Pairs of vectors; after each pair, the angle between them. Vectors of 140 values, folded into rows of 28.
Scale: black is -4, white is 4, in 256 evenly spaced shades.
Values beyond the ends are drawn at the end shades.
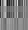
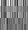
nearly opposite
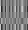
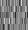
orthogonal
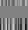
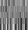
nearly parallel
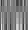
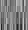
nearly opposite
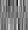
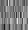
orthogonal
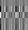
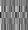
nearly opposite
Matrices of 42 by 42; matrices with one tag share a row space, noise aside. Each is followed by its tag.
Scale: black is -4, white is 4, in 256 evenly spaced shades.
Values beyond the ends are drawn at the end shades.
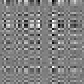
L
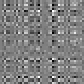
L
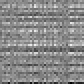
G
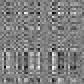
L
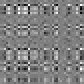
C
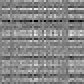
G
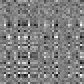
C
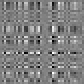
L
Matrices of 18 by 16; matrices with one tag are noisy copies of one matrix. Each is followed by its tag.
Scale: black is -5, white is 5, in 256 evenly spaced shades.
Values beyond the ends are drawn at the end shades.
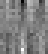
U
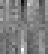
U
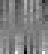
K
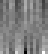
K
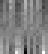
K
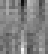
U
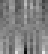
K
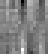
U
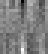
U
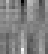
U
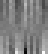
K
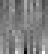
K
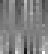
K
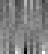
K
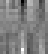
U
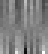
K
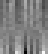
K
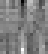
U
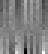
K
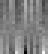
K
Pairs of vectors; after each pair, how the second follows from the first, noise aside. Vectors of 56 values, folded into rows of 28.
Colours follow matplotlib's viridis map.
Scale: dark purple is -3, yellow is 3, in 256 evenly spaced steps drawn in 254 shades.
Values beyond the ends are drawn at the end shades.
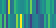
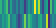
reversed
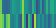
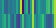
reversed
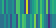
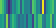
wrapped around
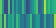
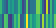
wrapped around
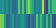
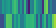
negated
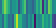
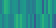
shrunk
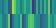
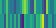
reversed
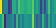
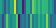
wrapped around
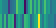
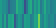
shrunk
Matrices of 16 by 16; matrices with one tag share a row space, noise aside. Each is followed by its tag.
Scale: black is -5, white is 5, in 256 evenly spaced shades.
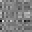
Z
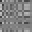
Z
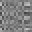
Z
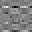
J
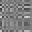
Z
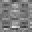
J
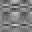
J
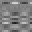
J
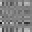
Z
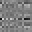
Z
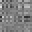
Z
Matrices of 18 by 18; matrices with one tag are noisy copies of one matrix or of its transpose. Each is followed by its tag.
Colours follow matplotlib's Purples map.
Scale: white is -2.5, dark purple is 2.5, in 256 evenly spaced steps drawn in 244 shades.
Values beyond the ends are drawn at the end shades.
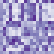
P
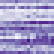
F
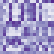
P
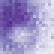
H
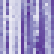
F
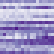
F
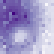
H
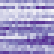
F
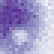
H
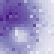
H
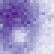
H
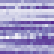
F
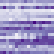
F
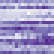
F
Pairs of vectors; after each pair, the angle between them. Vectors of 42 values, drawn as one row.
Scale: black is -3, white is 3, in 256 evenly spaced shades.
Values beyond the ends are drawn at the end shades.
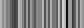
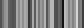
orthogonal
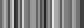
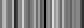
nearly parallel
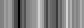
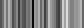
partly aligned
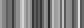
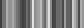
nearly opposite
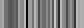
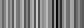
orthogonal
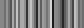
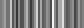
nearly opposite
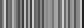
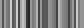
orthogonal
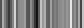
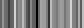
nearly parallel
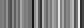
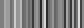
partly aligned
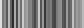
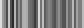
nearly parallel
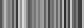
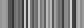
orthogonal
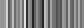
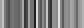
orthogonal
